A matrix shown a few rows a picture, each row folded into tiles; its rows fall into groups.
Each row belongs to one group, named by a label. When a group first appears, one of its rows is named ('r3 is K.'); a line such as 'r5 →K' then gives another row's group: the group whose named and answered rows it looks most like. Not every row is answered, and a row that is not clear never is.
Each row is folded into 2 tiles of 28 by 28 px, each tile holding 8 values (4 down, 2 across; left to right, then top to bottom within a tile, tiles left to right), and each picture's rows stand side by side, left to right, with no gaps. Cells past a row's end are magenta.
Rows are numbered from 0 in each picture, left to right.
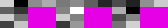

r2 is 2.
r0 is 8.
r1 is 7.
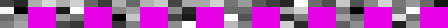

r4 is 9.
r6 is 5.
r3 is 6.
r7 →7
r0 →2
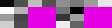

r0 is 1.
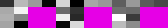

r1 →8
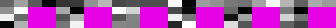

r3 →8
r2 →1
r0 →7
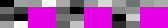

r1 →5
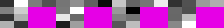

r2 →5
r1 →7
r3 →2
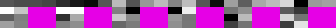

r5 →8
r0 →1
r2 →5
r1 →1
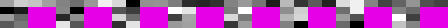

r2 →8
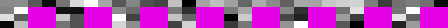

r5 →6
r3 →8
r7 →7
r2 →9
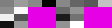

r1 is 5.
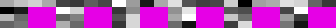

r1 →1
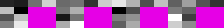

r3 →9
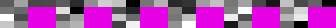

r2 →8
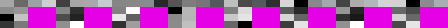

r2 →7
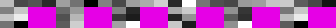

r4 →6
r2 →6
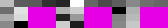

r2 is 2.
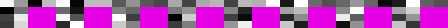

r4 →6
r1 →8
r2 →9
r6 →7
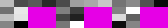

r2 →7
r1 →6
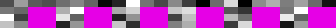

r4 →8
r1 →7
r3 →1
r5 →7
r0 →9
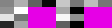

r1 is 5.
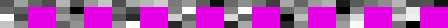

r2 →6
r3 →7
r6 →2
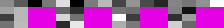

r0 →1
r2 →9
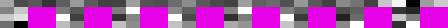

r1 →9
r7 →8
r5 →9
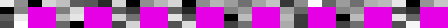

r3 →8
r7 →8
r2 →8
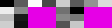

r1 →5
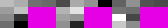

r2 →9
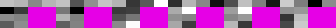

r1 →5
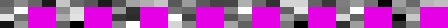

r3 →9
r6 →7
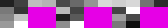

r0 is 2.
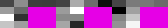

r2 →2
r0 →9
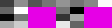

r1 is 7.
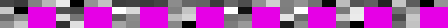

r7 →1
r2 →1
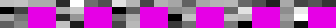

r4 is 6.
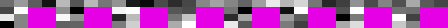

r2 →1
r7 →9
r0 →7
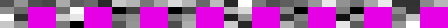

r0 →9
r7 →2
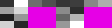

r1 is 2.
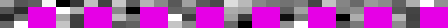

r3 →9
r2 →5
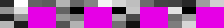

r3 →2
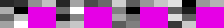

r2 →5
